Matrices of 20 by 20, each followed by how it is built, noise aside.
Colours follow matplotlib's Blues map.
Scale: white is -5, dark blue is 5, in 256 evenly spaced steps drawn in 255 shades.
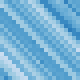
Toeplitz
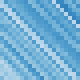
Toeplitz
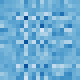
low rank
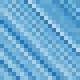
Toeplitz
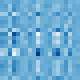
low rank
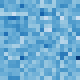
low rank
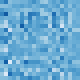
low rank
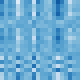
low rank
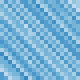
Toeplitz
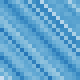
Toeplitz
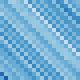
Toeplitz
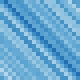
Toeplitz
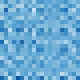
low rank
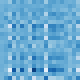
low rank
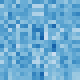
low rank
